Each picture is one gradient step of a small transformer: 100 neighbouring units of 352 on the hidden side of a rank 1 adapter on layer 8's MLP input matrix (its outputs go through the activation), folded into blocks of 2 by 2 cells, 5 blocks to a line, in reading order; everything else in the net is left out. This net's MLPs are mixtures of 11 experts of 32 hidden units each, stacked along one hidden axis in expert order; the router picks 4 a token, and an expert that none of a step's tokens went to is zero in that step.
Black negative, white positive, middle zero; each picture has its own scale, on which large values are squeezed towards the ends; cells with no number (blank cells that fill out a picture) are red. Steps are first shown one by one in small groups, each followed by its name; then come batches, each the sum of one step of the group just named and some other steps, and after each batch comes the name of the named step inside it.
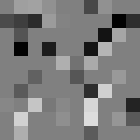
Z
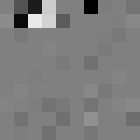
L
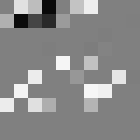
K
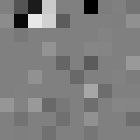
L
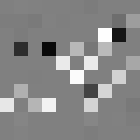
Z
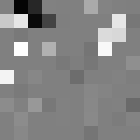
Z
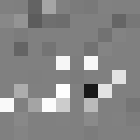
Z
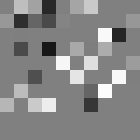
K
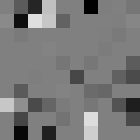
L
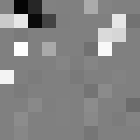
Z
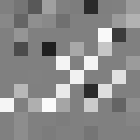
L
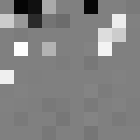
L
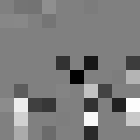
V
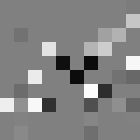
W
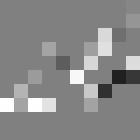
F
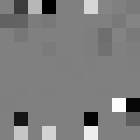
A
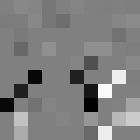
W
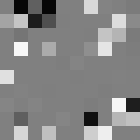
A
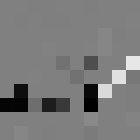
F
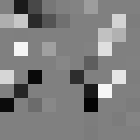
F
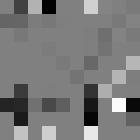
A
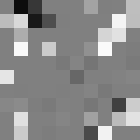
V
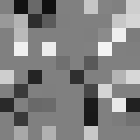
A
